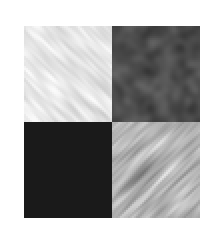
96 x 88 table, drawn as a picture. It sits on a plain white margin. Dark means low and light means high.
It is made of 2 by 2 panels. Panel 1,1: very high, slanting down to the right, faint in contrast. Panel 1,2: low, blotchy, faint in contrast. Panel 2,1: very low, flat. Panel 2,2: high, slanting up to the right.
